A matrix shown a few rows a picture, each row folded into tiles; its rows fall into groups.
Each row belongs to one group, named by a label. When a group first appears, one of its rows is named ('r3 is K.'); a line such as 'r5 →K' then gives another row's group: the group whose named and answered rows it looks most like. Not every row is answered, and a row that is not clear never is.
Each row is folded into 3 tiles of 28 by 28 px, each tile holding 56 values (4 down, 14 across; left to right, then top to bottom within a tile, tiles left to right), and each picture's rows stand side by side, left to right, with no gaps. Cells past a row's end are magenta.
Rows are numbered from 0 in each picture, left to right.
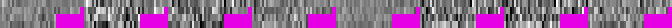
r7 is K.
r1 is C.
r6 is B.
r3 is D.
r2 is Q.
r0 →C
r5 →B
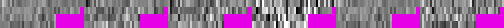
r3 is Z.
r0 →C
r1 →D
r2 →D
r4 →C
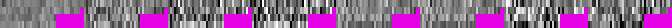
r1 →D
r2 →B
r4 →K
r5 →K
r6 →C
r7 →Q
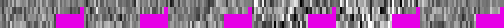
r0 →D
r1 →B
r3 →C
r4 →Z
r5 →C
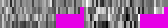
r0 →K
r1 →C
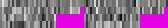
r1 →B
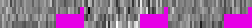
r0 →K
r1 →Z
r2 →Q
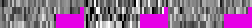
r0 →D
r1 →B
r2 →K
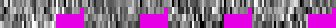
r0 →Z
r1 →Q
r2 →Q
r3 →C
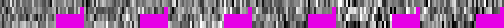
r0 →B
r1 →D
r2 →Z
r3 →Q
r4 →C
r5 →Q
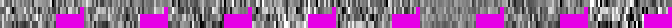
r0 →K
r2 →Q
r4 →B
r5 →K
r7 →C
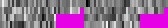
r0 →C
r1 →D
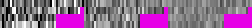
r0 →B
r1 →D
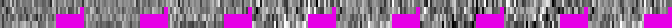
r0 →B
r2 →K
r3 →Z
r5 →Q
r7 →Z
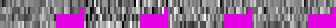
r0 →D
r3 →K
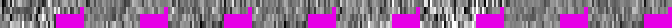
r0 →D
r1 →D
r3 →Q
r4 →Z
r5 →Z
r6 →D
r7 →Q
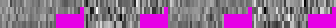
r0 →K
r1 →B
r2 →C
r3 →K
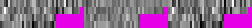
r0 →Q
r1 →D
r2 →Q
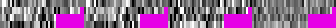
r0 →C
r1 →C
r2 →B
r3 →B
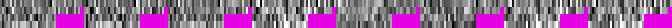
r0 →B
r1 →B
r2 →B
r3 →Z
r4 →C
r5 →Q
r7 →Z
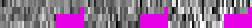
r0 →D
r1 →Q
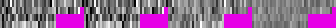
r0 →B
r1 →B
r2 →Z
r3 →K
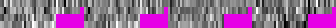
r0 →Z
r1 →Z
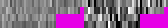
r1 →Q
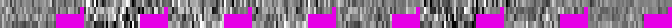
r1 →C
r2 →Z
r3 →Z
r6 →D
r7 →D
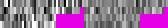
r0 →Z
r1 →K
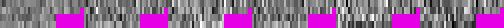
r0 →D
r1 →B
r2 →Z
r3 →B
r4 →K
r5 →Q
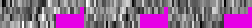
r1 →C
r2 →Q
